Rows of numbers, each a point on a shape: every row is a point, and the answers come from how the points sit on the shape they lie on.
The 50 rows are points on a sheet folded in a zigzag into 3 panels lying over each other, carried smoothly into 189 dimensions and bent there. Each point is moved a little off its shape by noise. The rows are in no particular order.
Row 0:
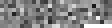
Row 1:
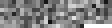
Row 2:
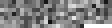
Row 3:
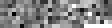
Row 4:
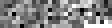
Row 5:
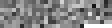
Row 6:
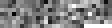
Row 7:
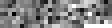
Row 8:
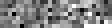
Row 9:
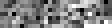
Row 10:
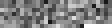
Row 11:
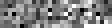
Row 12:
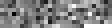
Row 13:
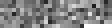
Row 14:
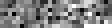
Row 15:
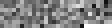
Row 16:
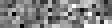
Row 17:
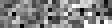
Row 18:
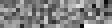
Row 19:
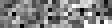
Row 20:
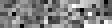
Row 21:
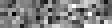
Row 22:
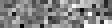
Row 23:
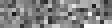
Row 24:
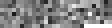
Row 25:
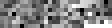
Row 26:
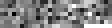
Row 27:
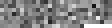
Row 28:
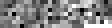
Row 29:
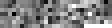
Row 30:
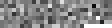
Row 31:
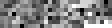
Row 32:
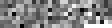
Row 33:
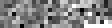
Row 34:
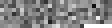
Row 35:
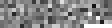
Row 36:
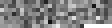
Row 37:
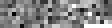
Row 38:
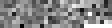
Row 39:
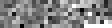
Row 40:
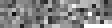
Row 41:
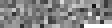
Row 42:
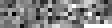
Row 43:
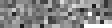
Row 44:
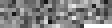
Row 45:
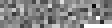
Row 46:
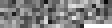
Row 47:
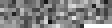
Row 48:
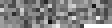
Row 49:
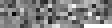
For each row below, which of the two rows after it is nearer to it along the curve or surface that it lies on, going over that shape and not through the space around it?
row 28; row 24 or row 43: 24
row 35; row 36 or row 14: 36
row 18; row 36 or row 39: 39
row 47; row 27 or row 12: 12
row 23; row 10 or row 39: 10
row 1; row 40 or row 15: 40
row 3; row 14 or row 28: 28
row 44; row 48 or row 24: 48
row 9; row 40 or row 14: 14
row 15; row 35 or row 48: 35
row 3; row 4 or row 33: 4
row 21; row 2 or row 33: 2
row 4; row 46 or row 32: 32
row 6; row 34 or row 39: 34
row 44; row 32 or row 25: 25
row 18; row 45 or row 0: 45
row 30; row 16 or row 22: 22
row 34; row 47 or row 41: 47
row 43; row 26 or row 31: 31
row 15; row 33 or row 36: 33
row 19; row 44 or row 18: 18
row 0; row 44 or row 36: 36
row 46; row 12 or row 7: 12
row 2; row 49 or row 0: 49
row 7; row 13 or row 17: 13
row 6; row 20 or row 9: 9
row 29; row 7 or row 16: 7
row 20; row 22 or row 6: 22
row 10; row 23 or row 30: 23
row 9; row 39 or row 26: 26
